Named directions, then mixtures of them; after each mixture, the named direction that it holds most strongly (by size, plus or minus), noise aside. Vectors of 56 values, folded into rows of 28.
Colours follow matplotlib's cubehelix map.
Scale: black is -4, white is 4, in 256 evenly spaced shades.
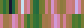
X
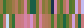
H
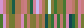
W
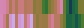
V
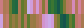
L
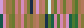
W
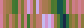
L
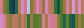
L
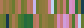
H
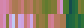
V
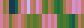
L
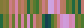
L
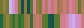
V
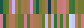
W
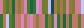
H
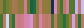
H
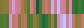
L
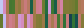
W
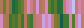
L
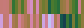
L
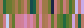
H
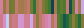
H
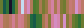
X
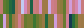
W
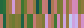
W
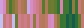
V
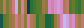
L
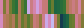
L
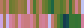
L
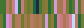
W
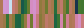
X
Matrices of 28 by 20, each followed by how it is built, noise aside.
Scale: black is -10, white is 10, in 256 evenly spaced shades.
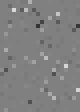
sparse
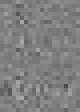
low rank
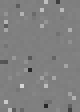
sparse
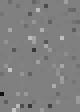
sparse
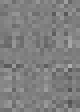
low rank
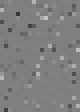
sparse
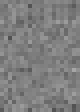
low rank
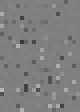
sparse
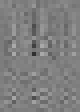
low rank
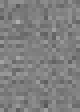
low rank
